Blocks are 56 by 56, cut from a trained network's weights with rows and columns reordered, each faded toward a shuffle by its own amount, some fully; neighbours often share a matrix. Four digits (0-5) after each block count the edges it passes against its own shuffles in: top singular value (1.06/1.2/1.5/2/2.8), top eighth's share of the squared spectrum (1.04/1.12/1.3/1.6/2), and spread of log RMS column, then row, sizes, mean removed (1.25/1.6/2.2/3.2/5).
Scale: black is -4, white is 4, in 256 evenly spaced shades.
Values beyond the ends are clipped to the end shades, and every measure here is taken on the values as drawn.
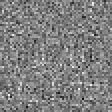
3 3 1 1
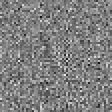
3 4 2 1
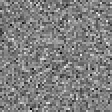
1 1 0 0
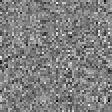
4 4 2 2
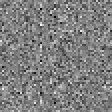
3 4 2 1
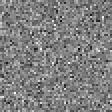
0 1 0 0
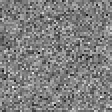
0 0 0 0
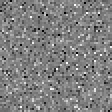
0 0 0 0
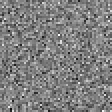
0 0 0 0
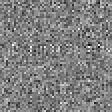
3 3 2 2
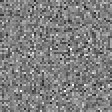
2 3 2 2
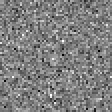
0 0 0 0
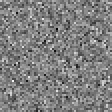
0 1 0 0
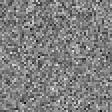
1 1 0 0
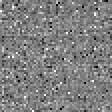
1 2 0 0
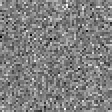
0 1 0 0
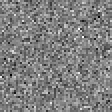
1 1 0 0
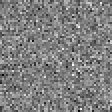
2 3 1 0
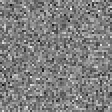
1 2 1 0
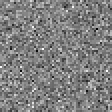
2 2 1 1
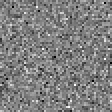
0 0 0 0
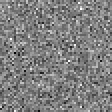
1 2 0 0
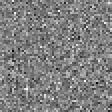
2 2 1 0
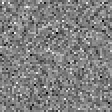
0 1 0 0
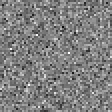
0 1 0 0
